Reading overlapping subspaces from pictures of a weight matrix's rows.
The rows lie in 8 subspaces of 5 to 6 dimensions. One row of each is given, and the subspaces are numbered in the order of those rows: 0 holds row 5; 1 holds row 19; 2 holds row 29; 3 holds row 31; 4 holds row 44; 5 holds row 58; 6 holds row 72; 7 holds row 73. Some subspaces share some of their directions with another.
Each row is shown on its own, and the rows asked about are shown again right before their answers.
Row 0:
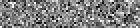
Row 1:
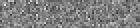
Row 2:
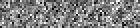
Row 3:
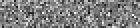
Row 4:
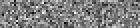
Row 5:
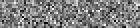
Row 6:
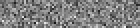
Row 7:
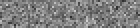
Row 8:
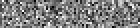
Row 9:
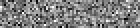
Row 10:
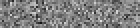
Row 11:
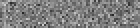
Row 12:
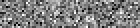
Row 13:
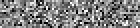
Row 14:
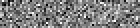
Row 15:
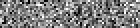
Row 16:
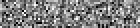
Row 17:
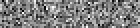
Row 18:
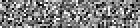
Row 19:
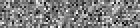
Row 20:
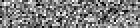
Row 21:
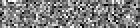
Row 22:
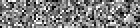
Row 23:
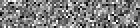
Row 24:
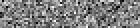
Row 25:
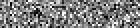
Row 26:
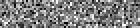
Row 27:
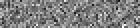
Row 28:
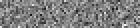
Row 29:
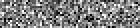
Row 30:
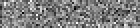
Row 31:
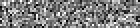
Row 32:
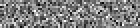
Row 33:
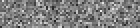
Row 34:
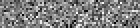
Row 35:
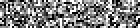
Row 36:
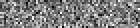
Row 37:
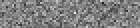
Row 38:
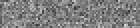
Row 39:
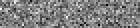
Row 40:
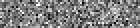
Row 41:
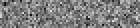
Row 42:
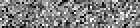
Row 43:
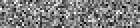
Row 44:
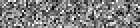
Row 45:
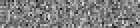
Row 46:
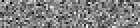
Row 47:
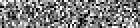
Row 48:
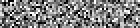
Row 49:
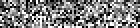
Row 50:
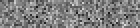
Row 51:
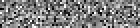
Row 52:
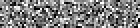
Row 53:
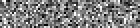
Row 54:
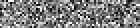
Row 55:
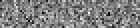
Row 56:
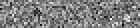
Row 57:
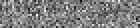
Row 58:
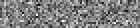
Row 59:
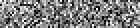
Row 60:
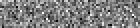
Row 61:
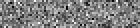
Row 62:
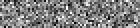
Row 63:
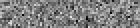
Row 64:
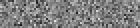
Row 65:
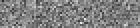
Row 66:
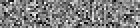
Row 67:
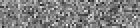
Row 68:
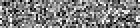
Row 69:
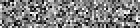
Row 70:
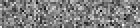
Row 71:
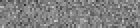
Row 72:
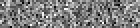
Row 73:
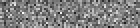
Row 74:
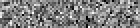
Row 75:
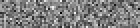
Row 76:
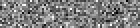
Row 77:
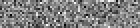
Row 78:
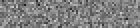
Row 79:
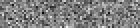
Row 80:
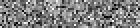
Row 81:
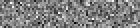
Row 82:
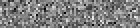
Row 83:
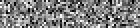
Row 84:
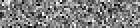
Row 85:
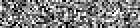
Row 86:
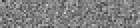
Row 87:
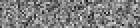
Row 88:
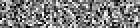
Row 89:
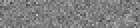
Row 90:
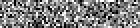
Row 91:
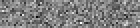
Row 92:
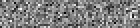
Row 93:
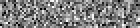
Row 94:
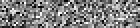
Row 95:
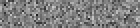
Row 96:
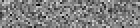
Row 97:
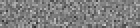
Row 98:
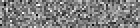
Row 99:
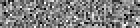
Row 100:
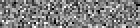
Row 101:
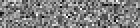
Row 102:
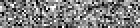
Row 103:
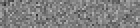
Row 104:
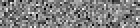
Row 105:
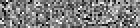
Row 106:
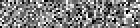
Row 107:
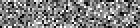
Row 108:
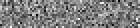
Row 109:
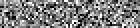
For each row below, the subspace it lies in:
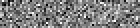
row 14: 6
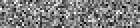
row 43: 4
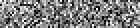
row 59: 2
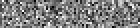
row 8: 4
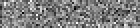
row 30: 3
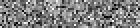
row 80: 2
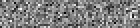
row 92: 6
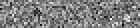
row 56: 2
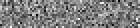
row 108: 7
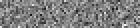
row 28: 1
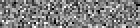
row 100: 0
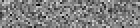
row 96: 6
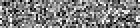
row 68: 3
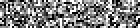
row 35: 7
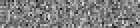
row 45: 1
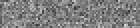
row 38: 3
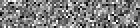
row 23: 4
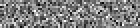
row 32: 2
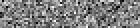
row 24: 2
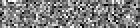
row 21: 4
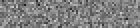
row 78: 5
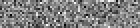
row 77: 7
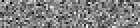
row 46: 4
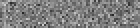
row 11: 7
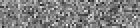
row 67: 5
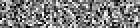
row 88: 6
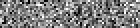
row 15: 6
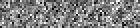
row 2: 1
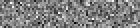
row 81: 4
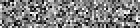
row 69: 3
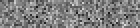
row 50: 5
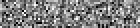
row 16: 6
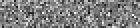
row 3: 5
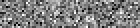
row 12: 2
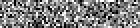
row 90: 7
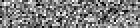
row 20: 3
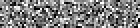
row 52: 7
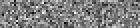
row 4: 0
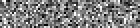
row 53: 6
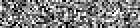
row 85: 5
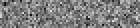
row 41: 2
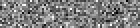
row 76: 5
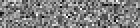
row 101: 4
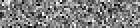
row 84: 6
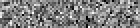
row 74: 2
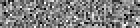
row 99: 0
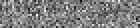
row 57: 7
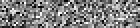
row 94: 3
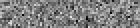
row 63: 2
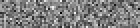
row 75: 7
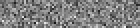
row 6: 0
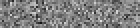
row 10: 0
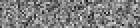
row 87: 5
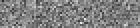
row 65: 3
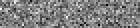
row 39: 4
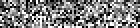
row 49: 7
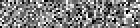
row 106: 6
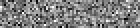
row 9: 5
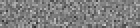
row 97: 0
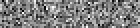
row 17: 4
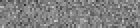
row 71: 5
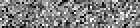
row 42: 3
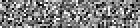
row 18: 6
